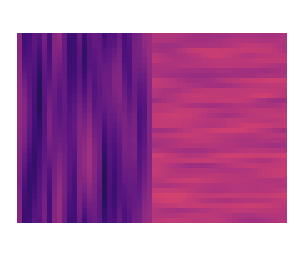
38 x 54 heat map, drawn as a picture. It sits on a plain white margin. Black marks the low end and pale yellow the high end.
The table splits into one row of 2 panels. Panel 1,1: low, streaked downward. Panel 1,2: middling, streaked across, faint in contrast.
